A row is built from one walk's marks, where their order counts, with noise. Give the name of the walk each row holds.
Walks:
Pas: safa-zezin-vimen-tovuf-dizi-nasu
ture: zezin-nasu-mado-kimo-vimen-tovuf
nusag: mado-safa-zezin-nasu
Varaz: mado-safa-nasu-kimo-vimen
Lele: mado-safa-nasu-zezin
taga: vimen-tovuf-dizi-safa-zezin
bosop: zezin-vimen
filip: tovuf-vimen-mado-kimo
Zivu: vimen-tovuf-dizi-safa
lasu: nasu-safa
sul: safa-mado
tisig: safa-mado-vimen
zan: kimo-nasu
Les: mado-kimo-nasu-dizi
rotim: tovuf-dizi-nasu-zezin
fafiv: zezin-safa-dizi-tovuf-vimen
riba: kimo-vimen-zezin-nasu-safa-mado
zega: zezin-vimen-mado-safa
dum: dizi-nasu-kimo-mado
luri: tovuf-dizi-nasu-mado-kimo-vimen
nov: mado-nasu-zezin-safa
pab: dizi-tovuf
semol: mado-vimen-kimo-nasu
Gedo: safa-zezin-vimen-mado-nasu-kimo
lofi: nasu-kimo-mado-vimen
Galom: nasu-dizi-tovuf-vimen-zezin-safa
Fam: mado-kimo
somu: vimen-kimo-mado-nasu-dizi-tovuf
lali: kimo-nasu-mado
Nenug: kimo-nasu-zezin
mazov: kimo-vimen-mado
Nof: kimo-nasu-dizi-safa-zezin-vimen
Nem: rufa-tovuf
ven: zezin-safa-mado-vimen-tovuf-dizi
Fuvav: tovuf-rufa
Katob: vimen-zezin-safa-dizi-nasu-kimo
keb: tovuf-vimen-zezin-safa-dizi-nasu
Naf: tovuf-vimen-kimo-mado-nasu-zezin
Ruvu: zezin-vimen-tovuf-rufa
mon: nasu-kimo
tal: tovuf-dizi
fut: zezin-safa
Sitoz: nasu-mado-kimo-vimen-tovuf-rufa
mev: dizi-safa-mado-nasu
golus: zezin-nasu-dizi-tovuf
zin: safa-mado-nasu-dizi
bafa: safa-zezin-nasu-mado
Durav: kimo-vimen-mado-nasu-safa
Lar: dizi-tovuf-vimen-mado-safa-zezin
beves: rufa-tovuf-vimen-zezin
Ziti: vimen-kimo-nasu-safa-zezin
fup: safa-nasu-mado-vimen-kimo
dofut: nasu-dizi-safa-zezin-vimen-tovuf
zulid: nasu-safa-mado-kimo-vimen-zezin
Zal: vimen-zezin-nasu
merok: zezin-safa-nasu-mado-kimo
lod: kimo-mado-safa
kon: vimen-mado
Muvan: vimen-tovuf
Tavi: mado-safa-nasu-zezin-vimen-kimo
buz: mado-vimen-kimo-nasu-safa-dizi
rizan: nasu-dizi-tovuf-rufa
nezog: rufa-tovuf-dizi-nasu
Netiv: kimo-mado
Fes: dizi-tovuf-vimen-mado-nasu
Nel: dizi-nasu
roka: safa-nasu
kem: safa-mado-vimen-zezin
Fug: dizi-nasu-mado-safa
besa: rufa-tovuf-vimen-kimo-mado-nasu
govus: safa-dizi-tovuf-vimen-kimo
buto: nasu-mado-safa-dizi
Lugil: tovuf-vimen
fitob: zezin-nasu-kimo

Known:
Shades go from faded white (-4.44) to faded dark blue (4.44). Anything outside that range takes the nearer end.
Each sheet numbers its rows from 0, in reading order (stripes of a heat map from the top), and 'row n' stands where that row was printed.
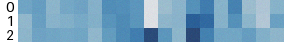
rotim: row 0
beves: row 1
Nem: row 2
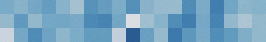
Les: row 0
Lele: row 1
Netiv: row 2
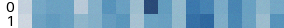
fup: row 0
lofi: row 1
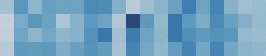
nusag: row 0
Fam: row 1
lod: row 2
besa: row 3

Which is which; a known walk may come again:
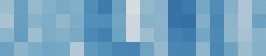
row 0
Lar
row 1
zulid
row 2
Ziti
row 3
tal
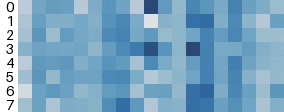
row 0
merok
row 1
kem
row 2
roka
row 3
Nem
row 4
besa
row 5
nusag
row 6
lofi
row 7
Galom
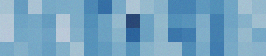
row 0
nov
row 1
mon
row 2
Tavi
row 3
Les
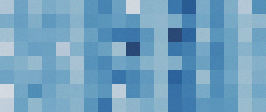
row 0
Nof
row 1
nezog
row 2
Muvan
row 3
fup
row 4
buz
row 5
golus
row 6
mazov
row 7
zega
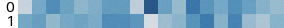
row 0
Netiv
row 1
rotim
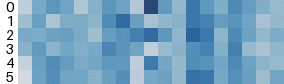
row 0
Fam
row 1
fut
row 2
somu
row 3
Nenug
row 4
lali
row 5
kon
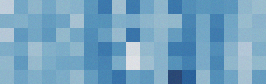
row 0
lod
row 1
zin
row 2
semol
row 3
taga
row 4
Lele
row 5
dofut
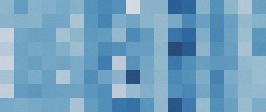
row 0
beves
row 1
buto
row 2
luri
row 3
Lugil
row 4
sul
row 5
fitob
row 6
bafa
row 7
pab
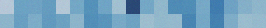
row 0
Gedo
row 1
Nel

